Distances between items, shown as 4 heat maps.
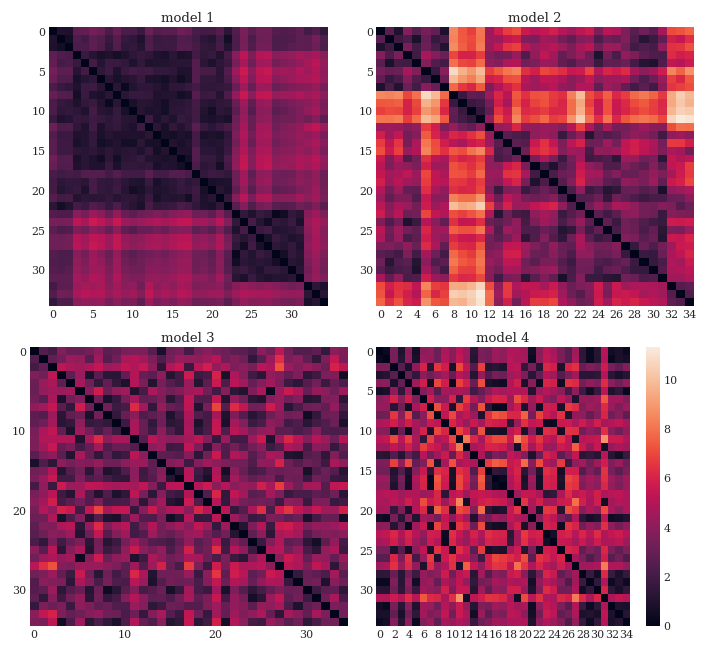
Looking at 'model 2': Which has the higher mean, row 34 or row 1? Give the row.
34
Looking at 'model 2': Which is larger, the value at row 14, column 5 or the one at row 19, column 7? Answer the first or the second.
the first
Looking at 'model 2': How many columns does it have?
35
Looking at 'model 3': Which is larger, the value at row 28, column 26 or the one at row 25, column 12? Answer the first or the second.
the first
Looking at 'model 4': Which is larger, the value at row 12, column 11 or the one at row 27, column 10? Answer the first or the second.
the first
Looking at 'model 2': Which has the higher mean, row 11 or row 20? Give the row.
11
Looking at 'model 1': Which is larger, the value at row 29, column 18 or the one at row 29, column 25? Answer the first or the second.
the first
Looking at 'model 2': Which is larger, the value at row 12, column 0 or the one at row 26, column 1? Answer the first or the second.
the first
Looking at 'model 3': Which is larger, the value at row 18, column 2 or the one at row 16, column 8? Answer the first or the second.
the first
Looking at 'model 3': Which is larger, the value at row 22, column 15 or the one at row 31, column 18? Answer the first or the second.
the first
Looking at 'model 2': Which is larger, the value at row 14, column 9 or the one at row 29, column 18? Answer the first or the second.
the first
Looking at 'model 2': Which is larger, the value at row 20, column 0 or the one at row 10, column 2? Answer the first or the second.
the second
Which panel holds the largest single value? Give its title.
model 2
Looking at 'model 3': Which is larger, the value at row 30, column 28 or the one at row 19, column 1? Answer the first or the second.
the second
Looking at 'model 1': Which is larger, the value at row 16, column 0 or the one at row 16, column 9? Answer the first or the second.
the first
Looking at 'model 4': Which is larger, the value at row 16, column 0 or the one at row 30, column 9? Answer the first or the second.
the second
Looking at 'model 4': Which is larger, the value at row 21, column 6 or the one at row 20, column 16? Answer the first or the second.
the first
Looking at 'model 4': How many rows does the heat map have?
35
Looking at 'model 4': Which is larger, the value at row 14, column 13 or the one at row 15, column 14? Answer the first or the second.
the second
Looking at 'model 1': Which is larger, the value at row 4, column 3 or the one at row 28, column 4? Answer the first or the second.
the second
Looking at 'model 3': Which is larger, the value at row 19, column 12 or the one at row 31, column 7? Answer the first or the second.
the second
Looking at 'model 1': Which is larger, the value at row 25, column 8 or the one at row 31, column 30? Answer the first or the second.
the first
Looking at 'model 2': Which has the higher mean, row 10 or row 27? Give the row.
10
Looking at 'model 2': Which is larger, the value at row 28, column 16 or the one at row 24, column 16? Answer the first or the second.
the first
